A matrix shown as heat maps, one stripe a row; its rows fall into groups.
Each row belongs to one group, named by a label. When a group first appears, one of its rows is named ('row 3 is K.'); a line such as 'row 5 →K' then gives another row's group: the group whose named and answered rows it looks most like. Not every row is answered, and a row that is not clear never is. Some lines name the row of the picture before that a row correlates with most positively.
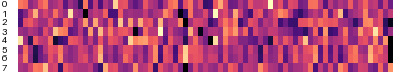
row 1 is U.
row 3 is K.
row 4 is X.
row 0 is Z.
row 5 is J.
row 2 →X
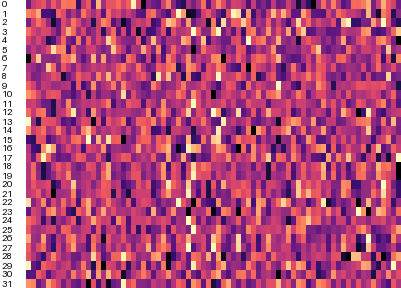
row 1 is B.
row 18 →J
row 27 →X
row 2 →U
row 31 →Z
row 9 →Z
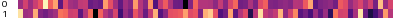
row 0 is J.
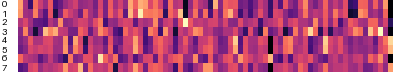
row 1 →X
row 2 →J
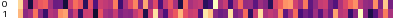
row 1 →X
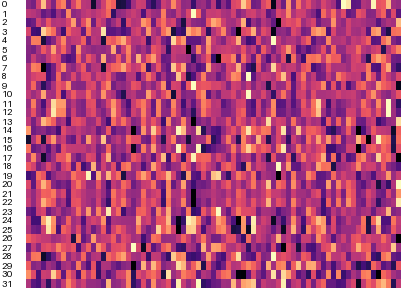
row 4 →B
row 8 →B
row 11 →J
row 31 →K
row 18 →Z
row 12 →J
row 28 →B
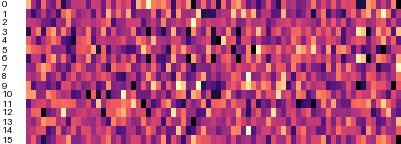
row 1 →K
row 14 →B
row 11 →K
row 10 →Z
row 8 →B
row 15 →J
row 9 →K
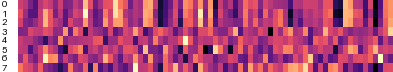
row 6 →J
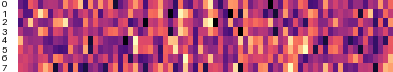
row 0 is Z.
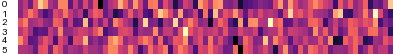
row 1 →U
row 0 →Z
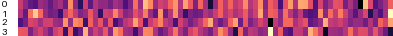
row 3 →Z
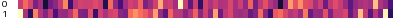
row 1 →X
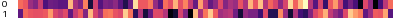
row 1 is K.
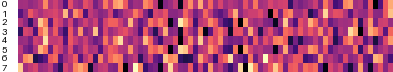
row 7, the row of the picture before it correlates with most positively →0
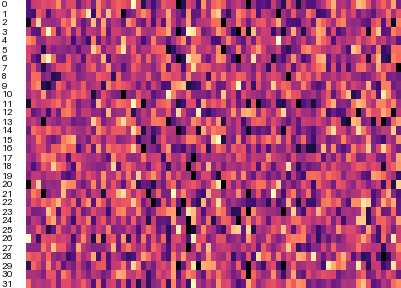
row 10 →U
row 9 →B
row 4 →Z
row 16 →K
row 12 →K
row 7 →J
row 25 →B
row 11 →K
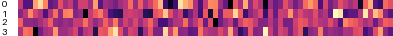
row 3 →B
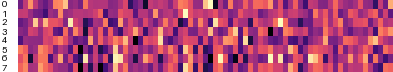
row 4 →K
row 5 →Z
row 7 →Z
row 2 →U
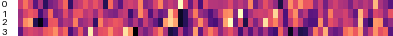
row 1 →B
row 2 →B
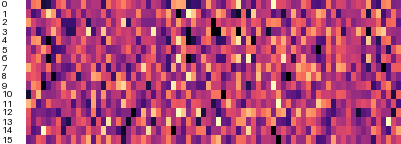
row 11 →Z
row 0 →B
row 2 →Z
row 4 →B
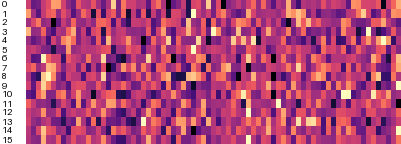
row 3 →X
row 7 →Z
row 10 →U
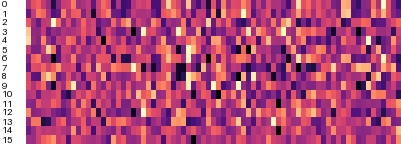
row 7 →K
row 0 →U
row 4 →X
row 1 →U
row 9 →X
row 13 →B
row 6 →U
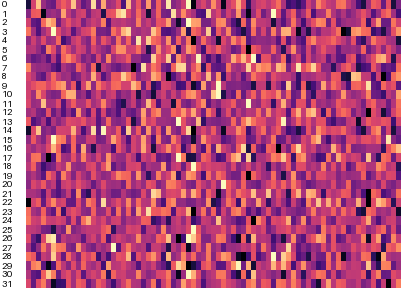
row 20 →U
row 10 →X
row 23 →X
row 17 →B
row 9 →K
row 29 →B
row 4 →X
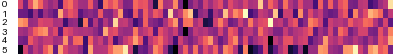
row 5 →K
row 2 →Z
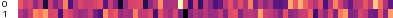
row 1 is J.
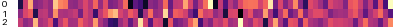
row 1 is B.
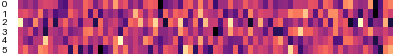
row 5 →Z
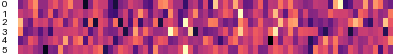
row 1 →B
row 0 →U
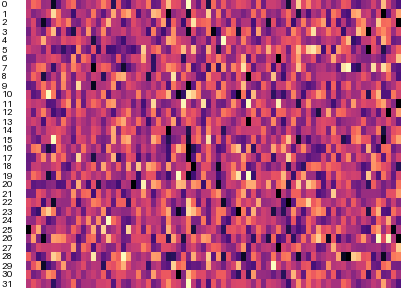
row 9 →U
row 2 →J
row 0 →U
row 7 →U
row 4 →U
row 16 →B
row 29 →B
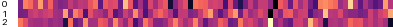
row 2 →Z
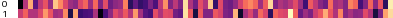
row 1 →Z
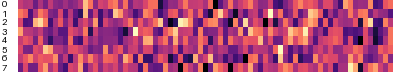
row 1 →Z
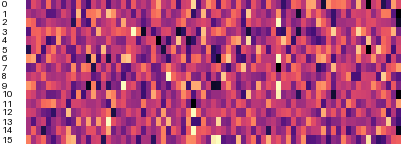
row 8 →U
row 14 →J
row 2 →Z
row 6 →Z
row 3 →K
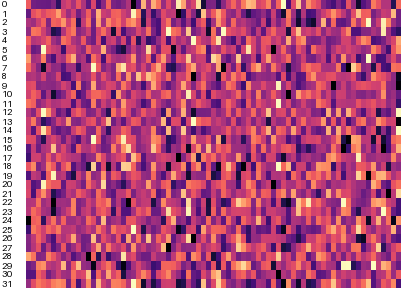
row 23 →U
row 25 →K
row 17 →K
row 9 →Z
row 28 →Z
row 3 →U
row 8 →X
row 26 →X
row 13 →J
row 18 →Z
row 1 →K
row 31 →K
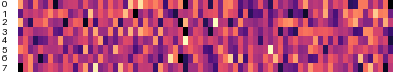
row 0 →X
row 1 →K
